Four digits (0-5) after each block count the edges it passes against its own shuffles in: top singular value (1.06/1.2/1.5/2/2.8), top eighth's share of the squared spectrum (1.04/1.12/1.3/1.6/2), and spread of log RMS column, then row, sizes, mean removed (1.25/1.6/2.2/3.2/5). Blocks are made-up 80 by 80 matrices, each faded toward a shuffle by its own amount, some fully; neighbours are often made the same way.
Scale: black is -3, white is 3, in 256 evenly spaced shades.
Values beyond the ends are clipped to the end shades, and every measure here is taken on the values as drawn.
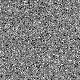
0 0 0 0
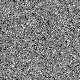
0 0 0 0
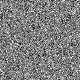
0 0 0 1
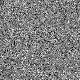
0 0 0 2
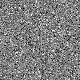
0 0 0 0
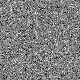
0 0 0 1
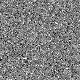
0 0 0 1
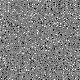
3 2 0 1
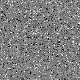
2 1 0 0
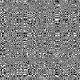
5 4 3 3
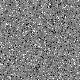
2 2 0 0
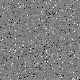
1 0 0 0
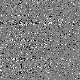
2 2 2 3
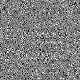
3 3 1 1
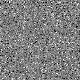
3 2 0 1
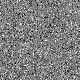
2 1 0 0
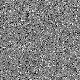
3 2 1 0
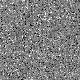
2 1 0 0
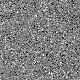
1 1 0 0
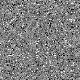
3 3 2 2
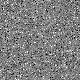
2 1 0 0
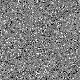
3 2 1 1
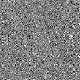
4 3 2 2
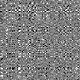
5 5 3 3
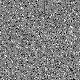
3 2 0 1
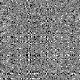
4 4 2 2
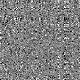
4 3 2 2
